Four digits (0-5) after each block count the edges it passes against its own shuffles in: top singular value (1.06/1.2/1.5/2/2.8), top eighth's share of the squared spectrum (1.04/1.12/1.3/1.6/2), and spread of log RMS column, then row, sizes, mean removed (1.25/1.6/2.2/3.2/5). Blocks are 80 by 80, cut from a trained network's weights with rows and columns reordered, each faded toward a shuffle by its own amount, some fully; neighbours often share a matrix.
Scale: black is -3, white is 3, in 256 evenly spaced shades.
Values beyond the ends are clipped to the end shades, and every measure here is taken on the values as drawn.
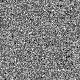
0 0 0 0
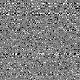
4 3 0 3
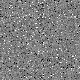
1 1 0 0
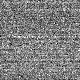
3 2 0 0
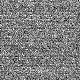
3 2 0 0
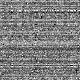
4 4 2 2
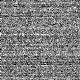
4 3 1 1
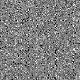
3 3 2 1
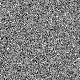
0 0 0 0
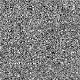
2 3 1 2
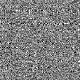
3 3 1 3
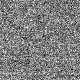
1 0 0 0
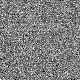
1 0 0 0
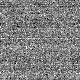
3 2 0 1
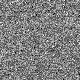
0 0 0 0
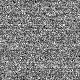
2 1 0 0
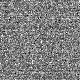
2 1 0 0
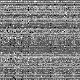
5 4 2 2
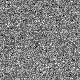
0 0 0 0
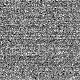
3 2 0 0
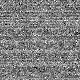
3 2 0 1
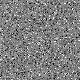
2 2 0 1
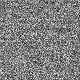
1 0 0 0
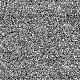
1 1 0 0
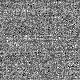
2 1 0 0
